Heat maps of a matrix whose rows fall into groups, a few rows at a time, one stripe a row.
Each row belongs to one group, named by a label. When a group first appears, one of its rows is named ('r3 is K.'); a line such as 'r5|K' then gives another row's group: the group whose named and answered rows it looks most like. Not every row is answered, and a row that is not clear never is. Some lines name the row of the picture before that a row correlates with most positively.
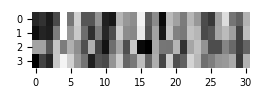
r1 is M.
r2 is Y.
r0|M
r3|M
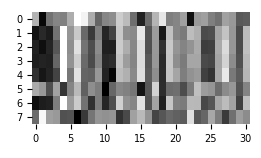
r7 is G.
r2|M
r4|M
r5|Y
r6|M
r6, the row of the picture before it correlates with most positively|1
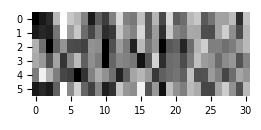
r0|M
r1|M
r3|Y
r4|G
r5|M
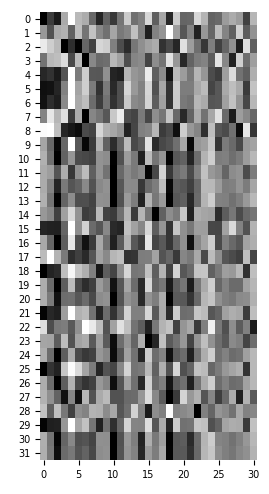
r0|M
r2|G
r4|M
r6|M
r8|G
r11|Y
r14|Y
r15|M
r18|M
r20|Y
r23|Y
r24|Y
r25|M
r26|Y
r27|G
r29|M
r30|Y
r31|Y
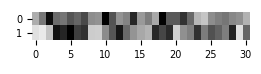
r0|Y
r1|G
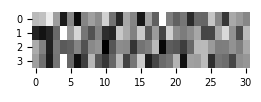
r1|M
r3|Y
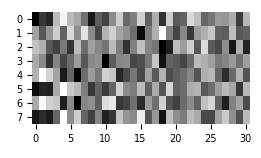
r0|M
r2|G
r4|G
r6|G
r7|M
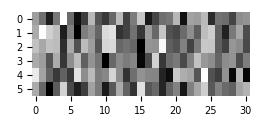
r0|Y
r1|G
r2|G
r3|Y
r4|G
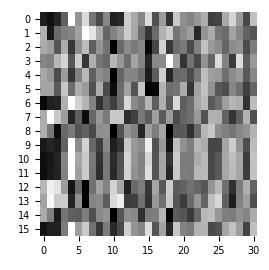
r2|Y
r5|Y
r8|Y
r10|M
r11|M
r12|G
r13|G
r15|M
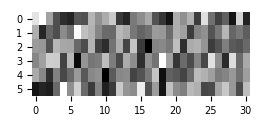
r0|G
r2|Y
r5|M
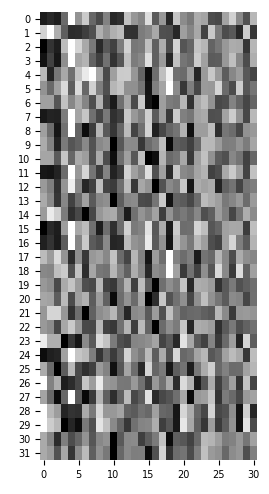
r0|M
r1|G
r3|M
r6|Y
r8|Y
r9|Y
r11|M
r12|Y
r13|Y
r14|G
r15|M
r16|M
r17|G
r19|Y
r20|Y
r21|G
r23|G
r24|M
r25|Y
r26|G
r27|Y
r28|G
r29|G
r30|Y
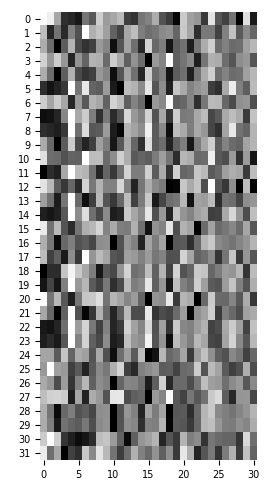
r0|G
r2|Y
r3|G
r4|Y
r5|M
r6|G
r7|M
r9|Y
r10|G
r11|M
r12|G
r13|Y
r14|M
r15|G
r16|Y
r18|M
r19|M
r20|G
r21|Y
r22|M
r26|Y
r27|G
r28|Y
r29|Y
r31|G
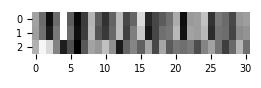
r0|Y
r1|Y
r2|G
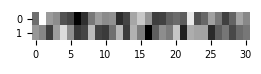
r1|Y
